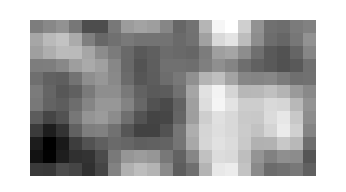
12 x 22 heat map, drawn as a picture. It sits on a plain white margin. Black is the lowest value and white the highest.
Calmest part: middle left. Lone odd cells: none. Grain: blotchy. Ninth with the lowest average: bottom left. Histogram: bell-shaped.
